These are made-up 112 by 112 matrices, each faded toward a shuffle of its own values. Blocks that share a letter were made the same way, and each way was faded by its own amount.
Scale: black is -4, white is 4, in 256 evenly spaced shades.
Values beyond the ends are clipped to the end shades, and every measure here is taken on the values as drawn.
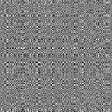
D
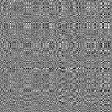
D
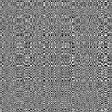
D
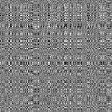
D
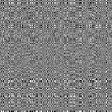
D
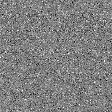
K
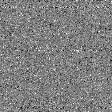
K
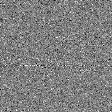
K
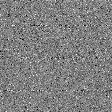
K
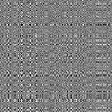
D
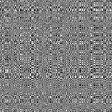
D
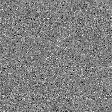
K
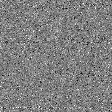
K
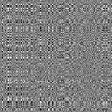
D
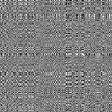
D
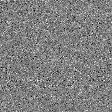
K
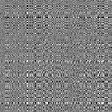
D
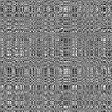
D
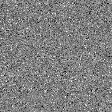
K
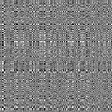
D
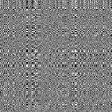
D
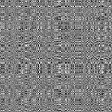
D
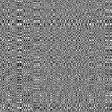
D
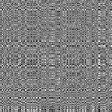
D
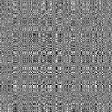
D
